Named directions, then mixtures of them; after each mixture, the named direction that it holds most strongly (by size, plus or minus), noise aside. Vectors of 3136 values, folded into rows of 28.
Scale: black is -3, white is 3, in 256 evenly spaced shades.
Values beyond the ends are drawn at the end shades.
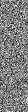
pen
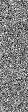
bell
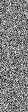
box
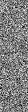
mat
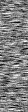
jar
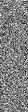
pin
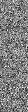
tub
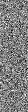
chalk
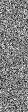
box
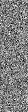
pen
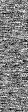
jar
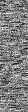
jar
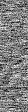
jar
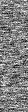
jar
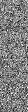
tub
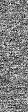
box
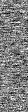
jar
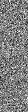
pen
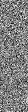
pen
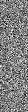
chalk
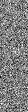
box
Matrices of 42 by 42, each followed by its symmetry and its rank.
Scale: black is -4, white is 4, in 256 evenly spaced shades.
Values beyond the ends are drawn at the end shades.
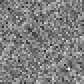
symmetric, full rank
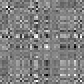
symmetric, rank three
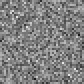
symmetric, full rank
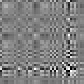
symmetric, rank two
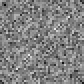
symmetric, full rank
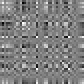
symmetric, rank three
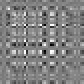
symmetric, rank two
